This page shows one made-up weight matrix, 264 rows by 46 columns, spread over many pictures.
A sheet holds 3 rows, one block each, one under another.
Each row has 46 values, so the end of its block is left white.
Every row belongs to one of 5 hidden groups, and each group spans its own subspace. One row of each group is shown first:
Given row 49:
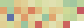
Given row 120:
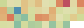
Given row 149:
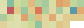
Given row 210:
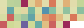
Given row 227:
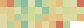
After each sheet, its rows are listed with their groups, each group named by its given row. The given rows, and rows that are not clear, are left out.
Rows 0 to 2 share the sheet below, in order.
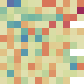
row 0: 210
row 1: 227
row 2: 49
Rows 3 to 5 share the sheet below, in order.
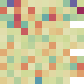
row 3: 49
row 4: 210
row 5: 149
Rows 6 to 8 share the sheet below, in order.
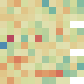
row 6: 210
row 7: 149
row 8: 210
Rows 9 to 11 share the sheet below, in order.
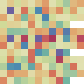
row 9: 149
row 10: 149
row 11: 227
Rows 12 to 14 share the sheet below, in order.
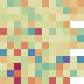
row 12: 210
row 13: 49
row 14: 120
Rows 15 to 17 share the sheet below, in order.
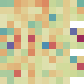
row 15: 227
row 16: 49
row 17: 49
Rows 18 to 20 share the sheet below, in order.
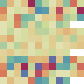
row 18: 120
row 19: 149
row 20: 149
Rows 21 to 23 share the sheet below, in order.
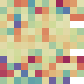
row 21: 120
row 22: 227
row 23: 120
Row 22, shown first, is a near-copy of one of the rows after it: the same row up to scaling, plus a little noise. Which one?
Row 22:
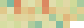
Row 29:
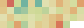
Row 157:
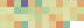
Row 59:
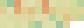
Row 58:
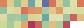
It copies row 59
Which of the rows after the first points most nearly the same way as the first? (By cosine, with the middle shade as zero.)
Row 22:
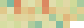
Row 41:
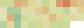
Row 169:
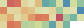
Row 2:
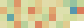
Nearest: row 2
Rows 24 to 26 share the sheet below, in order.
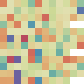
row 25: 149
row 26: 49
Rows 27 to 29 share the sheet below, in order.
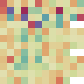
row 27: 149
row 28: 227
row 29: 227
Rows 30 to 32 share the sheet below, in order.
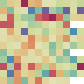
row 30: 210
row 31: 210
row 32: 49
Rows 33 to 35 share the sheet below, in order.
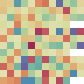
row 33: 120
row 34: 120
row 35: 227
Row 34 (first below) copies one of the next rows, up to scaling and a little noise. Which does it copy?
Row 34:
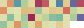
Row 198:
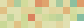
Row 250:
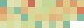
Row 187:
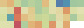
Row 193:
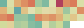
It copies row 198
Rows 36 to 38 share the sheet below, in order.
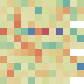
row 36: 120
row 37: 120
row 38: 49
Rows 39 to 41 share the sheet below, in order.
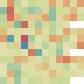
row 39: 49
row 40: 149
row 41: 120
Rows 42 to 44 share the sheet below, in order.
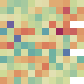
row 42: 210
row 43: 120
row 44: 227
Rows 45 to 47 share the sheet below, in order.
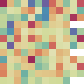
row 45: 227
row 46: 49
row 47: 120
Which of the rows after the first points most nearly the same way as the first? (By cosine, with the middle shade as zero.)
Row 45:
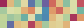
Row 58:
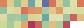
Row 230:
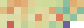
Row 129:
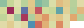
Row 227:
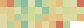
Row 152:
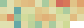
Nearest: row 58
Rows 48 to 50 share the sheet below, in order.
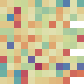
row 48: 120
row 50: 120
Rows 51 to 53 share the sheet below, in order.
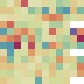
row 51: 210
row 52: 49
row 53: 149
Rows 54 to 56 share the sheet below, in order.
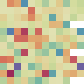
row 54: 210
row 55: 227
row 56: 49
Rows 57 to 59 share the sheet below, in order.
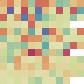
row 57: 149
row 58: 227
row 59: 227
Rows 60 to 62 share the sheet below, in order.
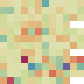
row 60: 227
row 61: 227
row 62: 210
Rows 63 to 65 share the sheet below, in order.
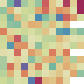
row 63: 210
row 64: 120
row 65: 149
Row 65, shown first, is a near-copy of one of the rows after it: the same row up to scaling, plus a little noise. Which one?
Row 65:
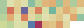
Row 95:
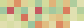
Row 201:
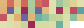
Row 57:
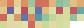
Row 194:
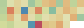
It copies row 194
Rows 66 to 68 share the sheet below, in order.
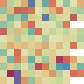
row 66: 227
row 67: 49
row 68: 120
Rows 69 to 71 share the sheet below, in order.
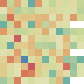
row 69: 49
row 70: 120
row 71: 210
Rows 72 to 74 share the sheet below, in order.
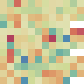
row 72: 49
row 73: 210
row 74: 227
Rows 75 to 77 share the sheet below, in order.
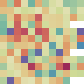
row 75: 49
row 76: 227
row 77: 210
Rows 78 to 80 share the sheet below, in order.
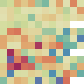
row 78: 120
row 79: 210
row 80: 227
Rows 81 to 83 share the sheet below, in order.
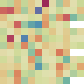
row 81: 227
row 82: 149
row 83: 120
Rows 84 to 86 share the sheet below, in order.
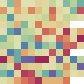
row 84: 49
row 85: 210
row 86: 120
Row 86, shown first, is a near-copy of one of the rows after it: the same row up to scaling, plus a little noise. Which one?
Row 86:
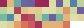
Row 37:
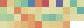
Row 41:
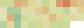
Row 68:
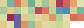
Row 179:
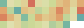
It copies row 37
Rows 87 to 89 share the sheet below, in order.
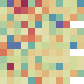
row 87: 227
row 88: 49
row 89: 149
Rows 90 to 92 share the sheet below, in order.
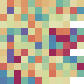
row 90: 149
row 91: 210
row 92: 49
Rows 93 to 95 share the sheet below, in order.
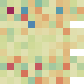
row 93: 149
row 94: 210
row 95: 149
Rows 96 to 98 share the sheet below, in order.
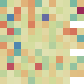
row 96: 49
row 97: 49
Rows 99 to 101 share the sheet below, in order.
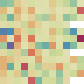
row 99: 49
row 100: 49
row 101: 149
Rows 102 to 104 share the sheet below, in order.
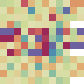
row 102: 210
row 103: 227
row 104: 149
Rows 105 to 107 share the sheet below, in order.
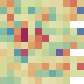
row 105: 49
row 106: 227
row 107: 210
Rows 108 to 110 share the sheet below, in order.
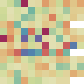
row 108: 210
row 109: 227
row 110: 120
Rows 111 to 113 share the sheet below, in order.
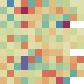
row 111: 227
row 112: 149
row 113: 227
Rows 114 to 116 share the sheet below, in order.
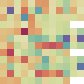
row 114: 149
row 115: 210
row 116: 210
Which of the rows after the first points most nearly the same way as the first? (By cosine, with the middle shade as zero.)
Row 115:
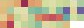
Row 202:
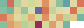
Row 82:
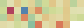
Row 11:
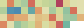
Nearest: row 11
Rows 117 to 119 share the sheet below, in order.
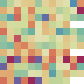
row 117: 49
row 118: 120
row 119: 49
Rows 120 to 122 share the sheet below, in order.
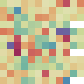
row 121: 120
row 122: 227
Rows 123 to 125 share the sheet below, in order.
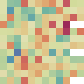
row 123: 210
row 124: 120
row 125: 227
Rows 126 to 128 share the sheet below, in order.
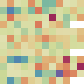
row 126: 227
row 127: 210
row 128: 210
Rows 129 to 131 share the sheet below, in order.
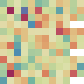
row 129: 149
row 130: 120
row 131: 49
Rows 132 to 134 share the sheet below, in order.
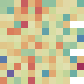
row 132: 227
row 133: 210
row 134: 49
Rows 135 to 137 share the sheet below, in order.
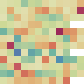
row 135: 210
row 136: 120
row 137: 120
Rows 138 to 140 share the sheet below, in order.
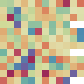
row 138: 120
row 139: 49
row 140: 227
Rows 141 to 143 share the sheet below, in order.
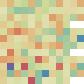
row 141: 227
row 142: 210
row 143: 149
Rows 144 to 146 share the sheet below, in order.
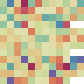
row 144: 227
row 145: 120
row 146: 210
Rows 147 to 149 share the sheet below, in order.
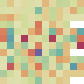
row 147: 149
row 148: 149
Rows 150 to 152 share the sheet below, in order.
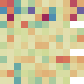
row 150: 49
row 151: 149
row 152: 120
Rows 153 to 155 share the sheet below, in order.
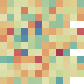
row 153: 149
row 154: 227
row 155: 227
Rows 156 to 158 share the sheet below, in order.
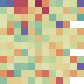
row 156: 227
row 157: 227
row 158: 49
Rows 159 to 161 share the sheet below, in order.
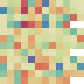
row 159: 227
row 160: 49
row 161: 120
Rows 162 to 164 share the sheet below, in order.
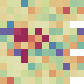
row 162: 210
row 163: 227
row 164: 210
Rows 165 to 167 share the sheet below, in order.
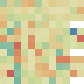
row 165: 49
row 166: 49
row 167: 120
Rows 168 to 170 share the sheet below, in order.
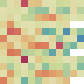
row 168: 210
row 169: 210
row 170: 210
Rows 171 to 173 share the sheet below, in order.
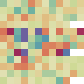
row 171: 227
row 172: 227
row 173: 227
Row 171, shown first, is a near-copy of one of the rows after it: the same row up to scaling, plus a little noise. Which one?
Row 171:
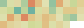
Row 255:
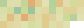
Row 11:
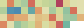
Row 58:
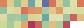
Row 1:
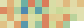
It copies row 255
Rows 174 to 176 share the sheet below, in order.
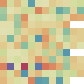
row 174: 120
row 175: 149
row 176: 149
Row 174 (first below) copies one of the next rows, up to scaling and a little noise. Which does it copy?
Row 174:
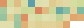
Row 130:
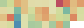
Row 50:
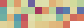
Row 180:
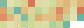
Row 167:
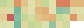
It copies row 50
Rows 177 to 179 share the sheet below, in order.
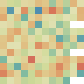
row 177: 149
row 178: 210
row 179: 120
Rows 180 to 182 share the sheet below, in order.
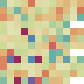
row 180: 120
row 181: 210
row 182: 49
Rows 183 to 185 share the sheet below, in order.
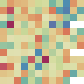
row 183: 210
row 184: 149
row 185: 227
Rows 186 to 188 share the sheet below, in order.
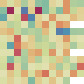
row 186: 149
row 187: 120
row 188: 149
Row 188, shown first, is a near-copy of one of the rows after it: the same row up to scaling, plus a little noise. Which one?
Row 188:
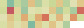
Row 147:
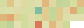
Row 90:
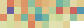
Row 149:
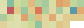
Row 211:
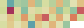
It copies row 211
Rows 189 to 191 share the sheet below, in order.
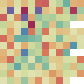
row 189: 149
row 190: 227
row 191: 227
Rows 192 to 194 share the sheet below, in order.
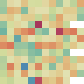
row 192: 149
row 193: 120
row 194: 149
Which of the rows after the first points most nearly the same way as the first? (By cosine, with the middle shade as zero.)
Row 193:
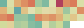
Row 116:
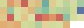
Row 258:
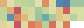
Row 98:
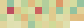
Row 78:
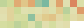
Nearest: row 78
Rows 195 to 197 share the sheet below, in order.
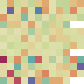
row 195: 149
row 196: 227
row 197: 49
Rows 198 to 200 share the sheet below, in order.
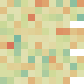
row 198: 120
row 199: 120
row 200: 227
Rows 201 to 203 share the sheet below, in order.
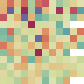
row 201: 149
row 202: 149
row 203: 227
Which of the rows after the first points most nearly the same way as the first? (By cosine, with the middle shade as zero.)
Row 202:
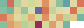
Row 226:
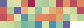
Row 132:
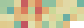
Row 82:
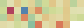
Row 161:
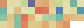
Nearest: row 226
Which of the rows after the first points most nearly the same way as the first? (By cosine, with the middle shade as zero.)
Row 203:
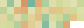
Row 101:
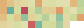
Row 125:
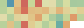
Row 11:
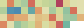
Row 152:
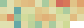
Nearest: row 125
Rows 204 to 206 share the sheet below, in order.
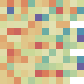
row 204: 149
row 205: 210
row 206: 210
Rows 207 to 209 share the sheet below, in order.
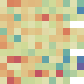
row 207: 210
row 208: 120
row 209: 210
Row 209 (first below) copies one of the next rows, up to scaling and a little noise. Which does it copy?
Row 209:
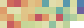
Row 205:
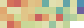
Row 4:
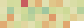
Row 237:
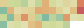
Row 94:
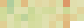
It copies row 205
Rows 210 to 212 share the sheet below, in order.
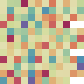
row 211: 149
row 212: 49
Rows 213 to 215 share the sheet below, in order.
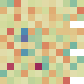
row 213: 49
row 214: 227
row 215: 149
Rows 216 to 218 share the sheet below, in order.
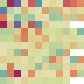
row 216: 49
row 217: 227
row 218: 49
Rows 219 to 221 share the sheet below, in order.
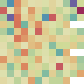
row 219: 49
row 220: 227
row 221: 149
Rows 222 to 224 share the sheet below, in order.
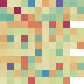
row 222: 120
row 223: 149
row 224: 149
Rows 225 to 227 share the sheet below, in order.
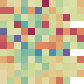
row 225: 227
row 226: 120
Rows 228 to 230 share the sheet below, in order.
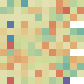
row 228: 210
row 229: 210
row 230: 210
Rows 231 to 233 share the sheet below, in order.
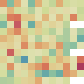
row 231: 49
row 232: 210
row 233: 210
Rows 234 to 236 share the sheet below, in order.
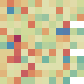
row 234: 149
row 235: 120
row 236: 210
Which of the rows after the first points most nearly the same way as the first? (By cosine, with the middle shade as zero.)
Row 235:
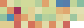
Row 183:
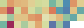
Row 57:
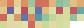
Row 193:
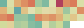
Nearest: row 57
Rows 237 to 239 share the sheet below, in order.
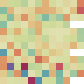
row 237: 210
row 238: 49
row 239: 149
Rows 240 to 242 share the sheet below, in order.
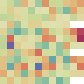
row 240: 210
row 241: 210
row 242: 149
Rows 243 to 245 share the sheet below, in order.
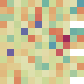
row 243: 149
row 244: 210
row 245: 120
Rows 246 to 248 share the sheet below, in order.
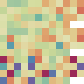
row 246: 210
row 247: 210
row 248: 49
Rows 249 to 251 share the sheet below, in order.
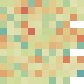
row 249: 227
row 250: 120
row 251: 120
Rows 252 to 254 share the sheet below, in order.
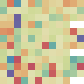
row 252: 49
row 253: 49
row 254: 49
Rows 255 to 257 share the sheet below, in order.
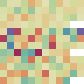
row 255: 227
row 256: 49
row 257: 227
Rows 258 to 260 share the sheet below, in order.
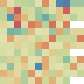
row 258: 120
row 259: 149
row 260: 149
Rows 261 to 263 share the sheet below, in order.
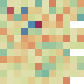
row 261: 149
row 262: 210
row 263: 149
